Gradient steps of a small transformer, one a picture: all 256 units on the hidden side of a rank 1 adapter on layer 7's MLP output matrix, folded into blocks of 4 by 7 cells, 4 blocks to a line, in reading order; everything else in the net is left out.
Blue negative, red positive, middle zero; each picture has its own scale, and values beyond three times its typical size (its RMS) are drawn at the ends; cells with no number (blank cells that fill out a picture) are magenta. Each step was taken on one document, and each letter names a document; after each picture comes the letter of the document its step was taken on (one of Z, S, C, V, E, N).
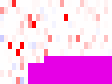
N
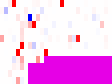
N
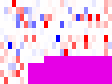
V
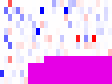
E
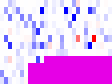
E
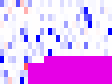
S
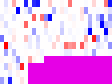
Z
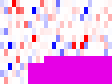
V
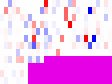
E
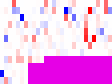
E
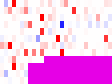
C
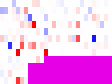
N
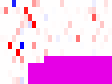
N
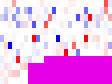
V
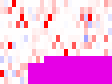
V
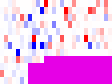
E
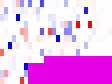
S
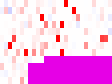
C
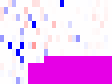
N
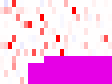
C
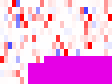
V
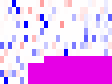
V
